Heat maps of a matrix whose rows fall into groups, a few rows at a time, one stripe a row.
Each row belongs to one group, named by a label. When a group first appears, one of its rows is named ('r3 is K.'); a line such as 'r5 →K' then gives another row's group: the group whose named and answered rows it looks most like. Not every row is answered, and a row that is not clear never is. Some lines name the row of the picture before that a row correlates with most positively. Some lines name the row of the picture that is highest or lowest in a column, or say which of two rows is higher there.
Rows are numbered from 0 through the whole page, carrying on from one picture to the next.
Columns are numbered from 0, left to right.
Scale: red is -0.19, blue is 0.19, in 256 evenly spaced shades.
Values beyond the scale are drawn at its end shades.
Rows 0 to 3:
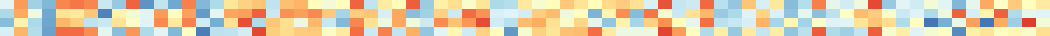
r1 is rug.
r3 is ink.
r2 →rug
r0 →ink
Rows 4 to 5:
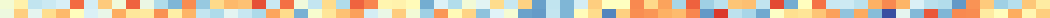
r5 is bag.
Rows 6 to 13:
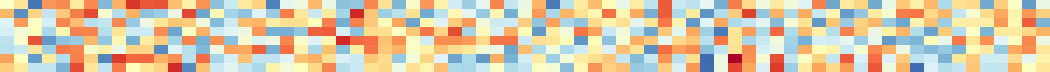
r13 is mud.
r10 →bag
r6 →mud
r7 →ink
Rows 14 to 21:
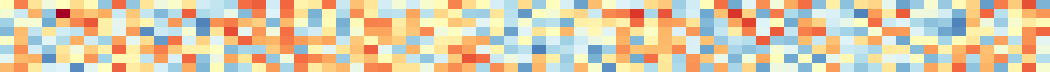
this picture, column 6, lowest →16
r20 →rug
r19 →bag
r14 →rug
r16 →ink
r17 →ink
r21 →bag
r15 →ink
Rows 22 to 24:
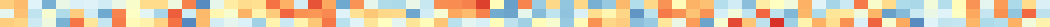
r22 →rug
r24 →mud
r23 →rug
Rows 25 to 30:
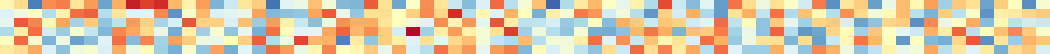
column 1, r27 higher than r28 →No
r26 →mud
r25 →mud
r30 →bag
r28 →bag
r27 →bag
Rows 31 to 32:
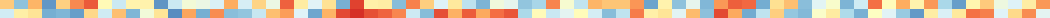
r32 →bag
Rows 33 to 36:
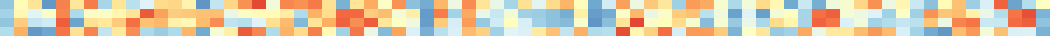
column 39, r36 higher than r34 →No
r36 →rug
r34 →bag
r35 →bag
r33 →rug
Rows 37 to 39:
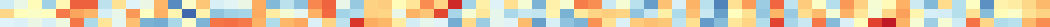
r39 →ink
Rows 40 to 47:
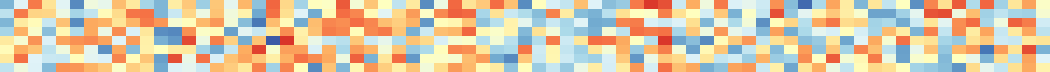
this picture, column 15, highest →45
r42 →bag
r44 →ink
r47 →ink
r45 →rug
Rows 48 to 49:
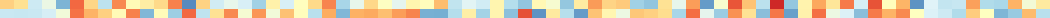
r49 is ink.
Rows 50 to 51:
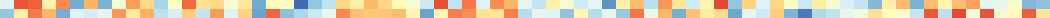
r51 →bag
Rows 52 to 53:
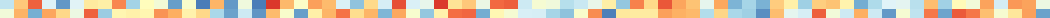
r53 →bag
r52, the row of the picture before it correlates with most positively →51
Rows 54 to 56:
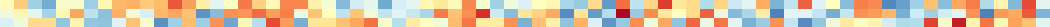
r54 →rug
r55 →rug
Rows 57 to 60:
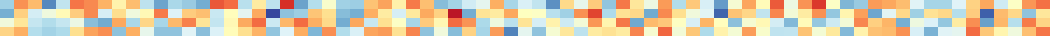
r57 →ink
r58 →mud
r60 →ink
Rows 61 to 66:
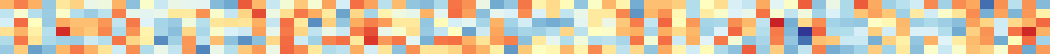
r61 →rug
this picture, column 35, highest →61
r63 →ink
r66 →ink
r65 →bag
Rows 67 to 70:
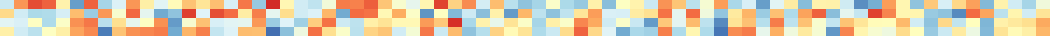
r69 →mud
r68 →ink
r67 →bag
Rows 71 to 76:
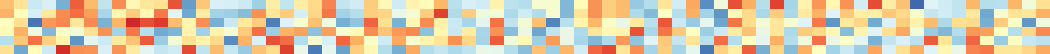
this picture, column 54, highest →76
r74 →ink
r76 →ink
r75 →bag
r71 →mud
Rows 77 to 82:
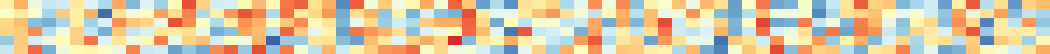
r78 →rug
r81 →mud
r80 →rug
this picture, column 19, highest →81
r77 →rug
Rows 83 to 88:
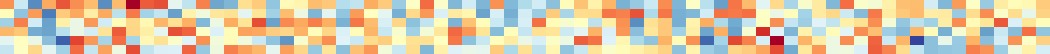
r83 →mud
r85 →rug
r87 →mud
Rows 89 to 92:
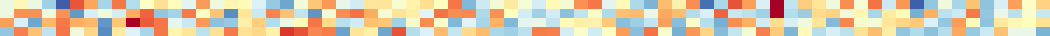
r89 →mud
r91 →mud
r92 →rug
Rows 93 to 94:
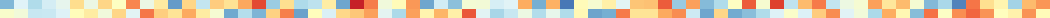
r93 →ink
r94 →bag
